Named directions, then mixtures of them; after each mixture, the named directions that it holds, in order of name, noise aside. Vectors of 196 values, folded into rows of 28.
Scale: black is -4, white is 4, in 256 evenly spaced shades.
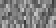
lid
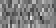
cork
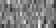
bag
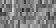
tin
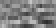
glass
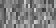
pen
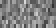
bag, lid, pen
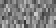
lid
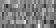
bag, glass, lid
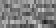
bag, glass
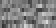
glass, lid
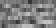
glass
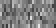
bag, cork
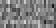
bag, glass, pen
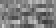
glass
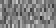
cork, pen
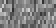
tin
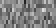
pen, tin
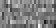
bag, glass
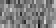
bag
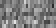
glass, lid, pen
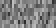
cork, lid, tin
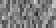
bag, lid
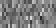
cork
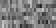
glass, lid, pen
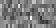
cork, glass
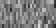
bag, pen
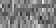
cork, glass, tin
